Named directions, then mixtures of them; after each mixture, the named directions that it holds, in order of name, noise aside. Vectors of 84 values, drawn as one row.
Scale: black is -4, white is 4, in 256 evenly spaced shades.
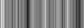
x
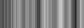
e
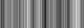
e, x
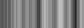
e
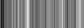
e, x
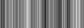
e, x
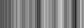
e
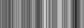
e, x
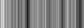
e, x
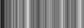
e, x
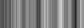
e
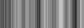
e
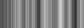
e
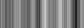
e, x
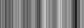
e, x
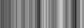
e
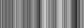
e, x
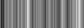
x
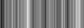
x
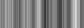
e, x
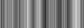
e, x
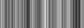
e, x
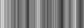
e, x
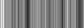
e, x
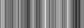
e, x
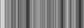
e, x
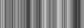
e, x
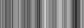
e, x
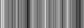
x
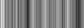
x
